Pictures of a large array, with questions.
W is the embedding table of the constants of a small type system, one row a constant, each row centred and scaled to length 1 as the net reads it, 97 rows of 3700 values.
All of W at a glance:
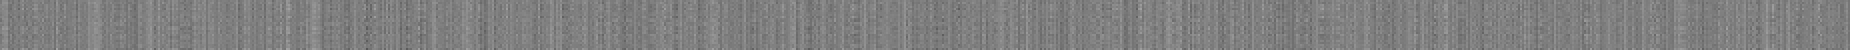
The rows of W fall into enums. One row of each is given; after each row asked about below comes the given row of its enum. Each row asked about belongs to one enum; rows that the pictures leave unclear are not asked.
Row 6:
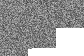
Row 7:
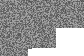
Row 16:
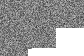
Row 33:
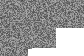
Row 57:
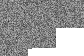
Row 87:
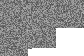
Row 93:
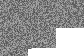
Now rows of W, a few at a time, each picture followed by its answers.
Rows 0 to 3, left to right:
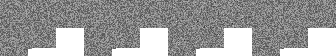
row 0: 33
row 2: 16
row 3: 87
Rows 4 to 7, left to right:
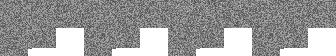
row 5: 7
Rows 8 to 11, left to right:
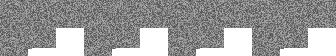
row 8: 33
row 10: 33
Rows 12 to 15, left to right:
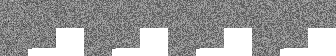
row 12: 57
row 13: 93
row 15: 33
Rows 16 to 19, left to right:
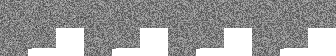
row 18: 33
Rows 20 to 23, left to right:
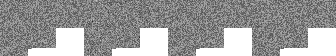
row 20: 93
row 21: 57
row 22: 93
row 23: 7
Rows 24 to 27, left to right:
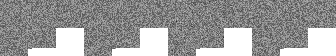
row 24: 87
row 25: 93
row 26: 57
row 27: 33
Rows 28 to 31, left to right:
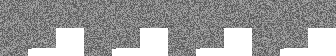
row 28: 93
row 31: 33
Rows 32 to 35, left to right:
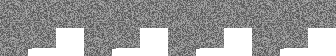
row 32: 33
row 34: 93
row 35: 33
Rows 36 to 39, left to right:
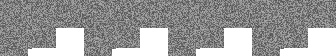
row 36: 87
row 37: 33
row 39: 7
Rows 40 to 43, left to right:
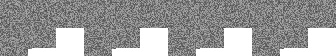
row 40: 33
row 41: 87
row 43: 87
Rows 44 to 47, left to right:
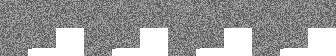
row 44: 7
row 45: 93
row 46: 6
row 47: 93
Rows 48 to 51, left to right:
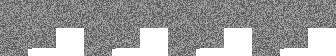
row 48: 87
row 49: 93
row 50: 93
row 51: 87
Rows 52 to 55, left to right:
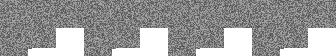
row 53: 33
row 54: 87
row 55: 7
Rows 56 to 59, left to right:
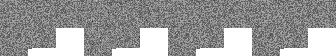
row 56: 7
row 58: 7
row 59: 7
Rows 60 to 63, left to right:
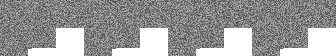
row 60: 16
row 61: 7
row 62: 6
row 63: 93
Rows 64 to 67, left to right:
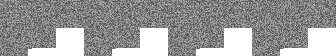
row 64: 7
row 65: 33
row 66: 7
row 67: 93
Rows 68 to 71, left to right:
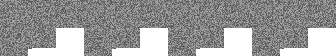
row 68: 7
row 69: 87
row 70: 87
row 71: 87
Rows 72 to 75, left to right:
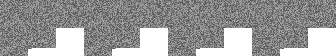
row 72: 93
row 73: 93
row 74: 87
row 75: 87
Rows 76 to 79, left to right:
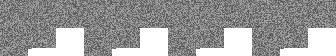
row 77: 87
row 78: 87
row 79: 7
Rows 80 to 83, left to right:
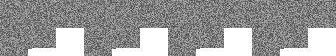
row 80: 33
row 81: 87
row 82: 7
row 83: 7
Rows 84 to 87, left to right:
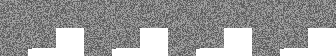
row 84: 7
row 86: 93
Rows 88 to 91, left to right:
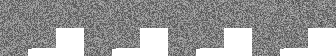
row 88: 93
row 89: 33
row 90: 33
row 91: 6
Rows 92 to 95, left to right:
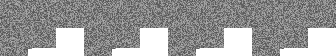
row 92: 33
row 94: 93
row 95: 87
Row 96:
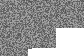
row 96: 7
